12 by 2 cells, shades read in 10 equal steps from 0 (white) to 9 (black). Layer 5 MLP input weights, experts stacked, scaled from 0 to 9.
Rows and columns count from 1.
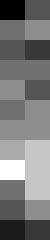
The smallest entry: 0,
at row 9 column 1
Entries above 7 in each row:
1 0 0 0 0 0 0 0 0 0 0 1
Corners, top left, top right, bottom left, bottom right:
9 6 8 7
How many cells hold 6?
4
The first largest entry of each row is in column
1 1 2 1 2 1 1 1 2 1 1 1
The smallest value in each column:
0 2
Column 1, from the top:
9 5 6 5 4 5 4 3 0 5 6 8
